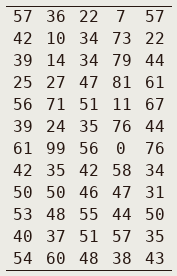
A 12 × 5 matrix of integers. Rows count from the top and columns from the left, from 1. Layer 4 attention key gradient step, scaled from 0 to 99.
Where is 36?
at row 1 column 2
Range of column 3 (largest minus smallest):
34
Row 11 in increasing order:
35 37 40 51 57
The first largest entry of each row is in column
1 4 4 4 2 4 2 4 1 3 4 2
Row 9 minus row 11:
10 13 -5 -10 -4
